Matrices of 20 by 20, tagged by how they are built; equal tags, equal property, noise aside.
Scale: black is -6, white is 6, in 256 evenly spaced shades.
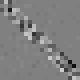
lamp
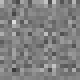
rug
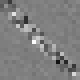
lamp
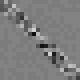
lamp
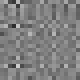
rug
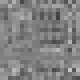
rug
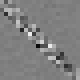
lamp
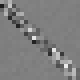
lamp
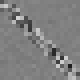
lamp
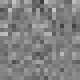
rug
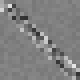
lamp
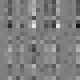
rug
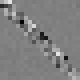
lamp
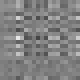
rug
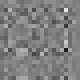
rug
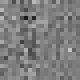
rug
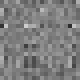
rug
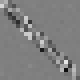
lamp
